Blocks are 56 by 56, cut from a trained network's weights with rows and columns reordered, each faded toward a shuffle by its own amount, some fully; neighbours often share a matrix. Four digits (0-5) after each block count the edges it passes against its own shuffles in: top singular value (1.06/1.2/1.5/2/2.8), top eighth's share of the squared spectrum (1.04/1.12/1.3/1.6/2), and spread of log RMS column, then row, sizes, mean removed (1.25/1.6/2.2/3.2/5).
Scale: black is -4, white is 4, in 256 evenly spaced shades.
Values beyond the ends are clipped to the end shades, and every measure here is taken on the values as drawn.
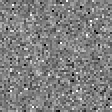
0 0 0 0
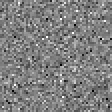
2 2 1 0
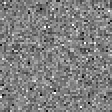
0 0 0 0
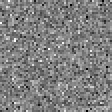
0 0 0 0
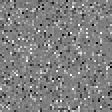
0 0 0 0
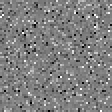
0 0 0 0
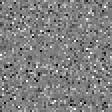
1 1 0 0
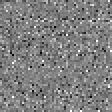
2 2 0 1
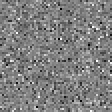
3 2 0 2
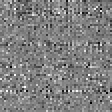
3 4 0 3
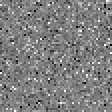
1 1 0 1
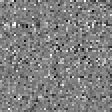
3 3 0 2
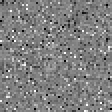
1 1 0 0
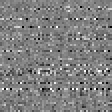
4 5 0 4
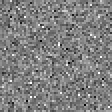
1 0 0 0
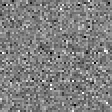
3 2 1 1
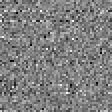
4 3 1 2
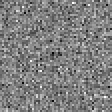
1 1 0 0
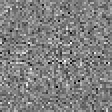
3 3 1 2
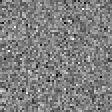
2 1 0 0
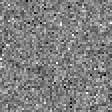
1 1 0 0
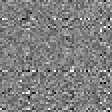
4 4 2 2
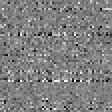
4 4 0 3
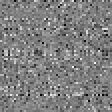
3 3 0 3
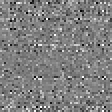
3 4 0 3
